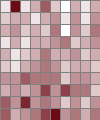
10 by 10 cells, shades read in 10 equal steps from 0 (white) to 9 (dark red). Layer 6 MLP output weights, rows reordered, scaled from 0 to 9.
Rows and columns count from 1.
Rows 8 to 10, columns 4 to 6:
4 7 4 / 4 5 4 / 5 7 9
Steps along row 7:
same up down same same down up same down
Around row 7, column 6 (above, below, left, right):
4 4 5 2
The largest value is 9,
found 2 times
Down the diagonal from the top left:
1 3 2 3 5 4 2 5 2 5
